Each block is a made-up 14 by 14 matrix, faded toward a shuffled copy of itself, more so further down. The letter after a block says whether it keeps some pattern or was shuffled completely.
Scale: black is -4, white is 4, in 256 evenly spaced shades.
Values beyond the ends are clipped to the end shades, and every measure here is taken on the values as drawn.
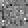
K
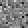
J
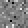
J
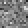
J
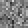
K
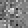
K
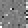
K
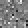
J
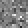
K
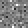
J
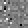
K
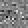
J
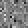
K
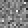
J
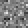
K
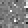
K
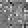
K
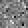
J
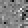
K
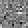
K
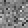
J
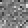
J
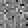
K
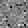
K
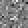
J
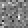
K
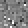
J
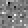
J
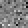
J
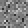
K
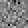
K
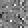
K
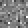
J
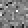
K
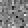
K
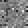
K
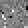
J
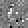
K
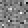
J
